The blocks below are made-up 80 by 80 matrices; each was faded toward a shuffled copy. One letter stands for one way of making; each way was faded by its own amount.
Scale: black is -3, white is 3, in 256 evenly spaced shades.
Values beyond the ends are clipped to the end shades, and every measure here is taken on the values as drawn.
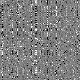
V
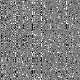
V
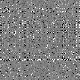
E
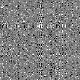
V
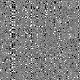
V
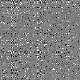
E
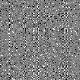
V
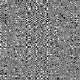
V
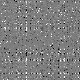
E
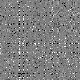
E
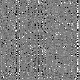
V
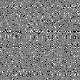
E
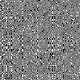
V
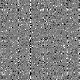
V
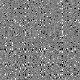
E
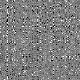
V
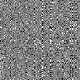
V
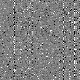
V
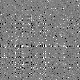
E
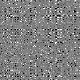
E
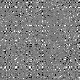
E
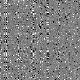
V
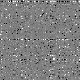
E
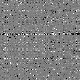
E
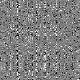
V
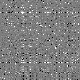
E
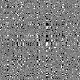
E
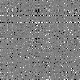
E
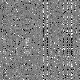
V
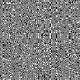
V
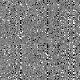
V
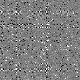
E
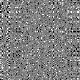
V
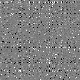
E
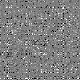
E
